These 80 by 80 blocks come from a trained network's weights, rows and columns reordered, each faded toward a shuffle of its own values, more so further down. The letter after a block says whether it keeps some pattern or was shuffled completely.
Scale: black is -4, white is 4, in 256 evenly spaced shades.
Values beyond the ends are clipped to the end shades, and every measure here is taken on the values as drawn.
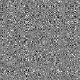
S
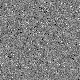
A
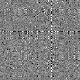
S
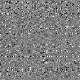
S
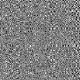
S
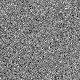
A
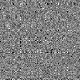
S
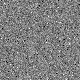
A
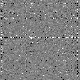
S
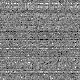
S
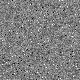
A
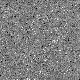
A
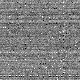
S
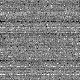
S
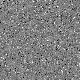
A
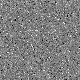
A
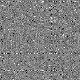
S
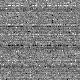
S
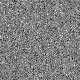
A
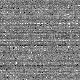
S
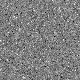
A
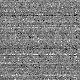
S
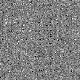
S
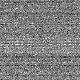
S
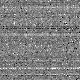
S
